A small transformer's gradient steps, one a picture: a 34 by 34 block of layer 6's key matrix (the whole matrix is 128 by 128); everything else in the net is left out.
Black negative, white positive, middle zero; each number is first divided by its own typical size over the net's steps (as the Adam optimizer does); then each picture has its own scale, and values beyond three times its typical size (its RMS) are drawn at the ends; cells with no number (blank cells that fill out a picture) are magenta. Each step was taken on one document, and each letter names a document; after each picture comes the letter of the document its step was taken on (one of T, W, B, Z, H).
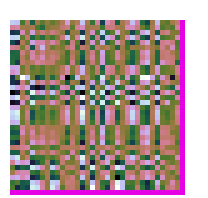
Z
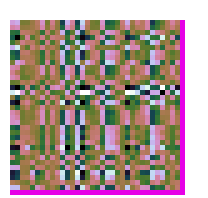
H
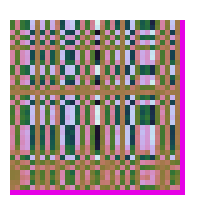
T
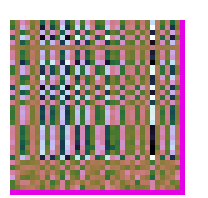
H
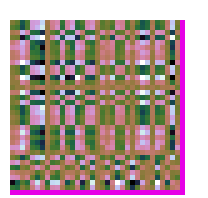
Z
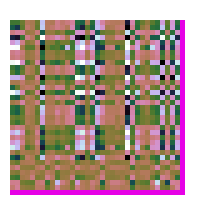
Z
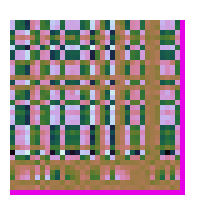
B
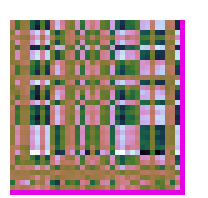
B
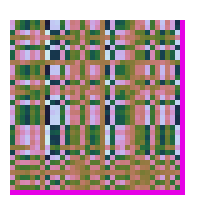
B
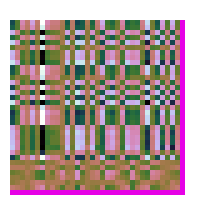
H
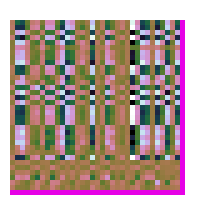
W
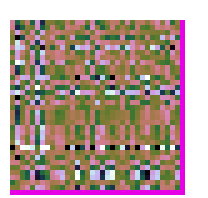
H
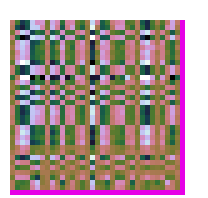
Z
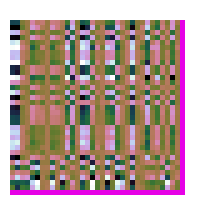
Z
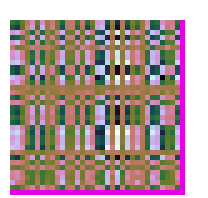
T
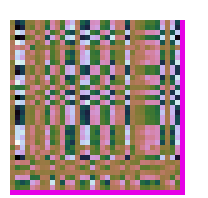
W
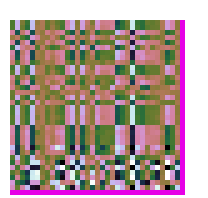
H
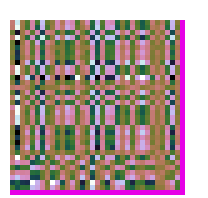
Z
